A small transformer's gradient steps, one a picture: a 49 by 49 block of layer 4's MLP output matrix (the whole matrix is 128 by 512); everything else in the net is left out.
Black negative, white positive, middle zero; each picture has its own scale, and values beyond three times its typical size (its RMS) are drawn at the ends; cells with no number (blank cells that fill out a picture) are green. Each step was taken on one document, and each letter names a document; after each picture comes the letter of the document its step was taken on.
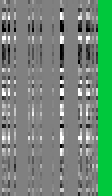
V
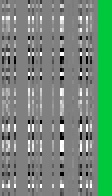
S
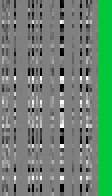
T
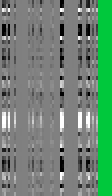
V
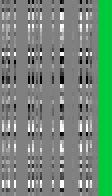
S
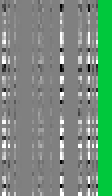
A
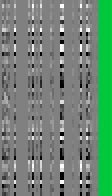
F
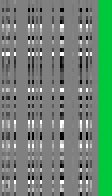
S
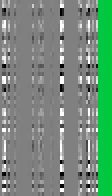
A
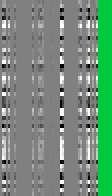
A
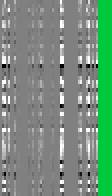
A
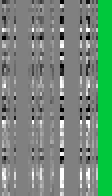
F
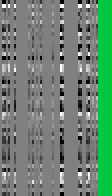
V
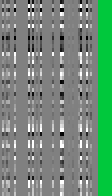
S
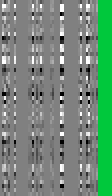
F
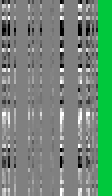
V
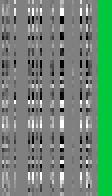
T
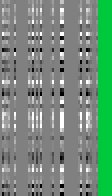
T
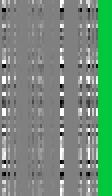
A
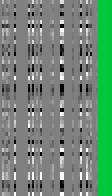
T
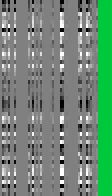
V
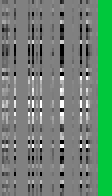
T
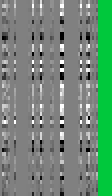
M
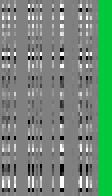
S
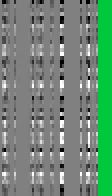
M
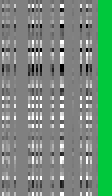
T
